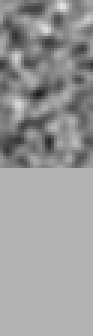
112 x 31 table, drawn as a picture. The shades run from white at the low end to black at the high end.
The table splits into 2 rows of 1 panel. Panel 1,1: middling, blotchy, strong in contrast. Panel 2,1: low, flat.
